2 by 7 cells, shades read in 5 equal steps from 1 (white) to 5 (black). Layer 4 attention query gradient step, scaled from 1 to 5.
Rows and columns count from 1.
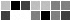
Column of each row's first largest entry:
2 5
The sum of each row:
21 21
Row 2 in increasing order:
1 1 3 3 4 4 5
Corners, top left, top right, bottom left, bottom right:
2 3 4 4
